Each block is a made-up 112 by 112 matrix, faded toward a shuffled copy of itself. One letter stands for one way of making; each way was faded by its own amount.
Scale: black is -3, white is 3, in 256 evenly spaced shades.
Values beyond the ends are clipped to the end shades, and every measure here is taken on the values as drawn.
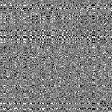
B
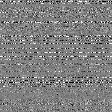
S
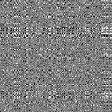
B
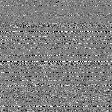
S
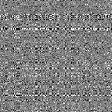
B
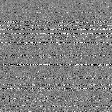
S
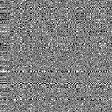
B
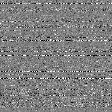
S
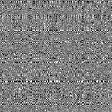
B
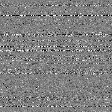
S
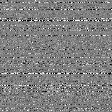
S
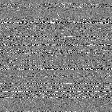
S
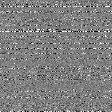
S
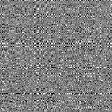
B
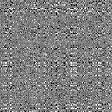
B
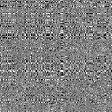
B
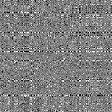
B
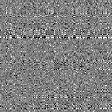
B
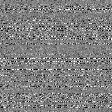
S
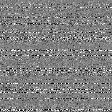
S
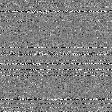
S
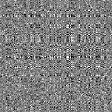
B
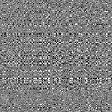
B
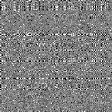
B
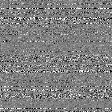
S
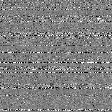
S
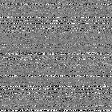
S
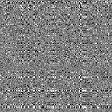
B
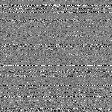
S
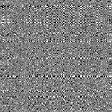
B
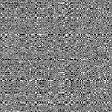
B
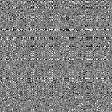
B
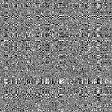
B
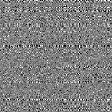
B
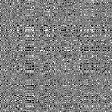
B
